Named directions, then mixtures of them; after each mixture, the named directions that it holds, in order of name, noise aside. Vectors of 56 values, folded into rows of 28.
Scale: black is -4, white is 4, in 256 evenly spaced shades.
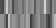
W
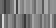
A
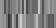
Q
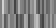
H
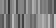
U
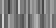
A, H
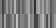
H, U, W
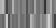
W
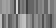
A, Q, U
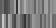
A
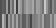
A, U, W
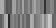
U, W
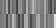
H, U, W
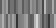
H, Q, W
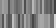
A, U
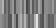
H, Q
